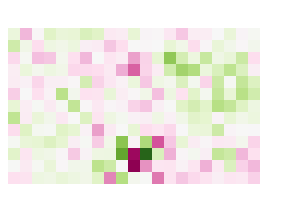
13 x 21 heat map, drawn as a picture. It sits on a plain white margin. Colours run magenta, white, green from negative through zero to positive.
There are no regular stripes. On average the colour sits 50% of the way up the scale. The halves do not mirror each other. In the bottom middle lies a patch that is rougher than the rest.
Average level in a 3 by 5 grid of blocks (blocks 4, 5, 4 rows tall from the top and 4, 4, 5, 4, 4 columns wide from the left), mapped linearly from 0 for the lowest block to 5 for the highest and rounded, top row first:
22044 | 22135 | 33201
